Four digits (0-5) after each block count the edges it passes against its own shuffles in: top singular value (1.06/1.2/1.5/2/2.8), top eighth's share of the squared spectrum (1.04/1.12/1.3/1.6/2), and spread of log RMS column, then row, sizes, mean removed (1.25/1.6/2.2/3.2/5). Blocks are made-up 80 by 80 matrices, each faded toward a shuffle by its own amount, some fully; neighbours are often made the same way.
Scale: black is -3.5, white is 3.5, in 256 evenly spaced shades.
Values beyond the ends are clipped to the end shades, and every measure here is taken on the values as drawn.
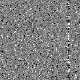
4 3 2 1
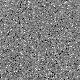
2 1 0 0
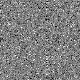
3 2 1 0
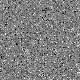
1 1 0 0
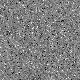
0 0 0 0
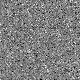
0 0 0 0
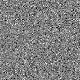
3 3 1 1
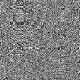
4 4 2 2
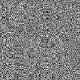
4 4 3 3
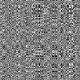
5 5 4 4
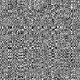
4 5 3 3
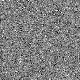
2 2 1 0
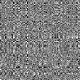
4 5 3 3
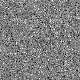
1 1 0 0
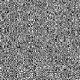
4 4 2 2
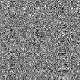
4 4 2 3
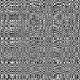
5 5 4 4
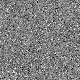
0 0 0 0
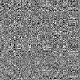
4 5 3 3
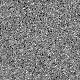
0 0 0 0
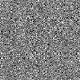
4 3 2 2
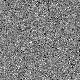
0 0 0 0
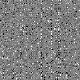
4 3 2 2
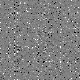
3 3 2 1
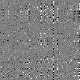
4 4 3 3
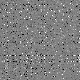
3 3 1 2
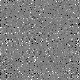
3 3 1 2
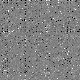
3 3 1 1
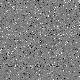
2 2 0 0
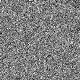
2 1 0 0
